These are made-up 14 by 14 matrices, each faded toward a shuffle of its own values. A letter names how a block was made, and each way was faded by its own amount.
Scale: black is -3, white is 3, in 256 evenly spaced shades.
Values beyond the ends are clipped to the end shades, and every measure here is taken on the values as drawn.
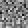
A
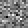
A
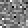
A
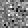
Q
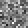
A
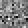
Q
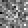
A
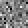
Q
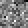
A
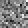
A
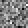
A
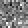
A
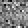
A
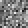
Q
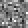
A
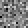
A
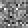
Q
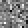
Q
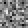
Q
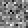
A
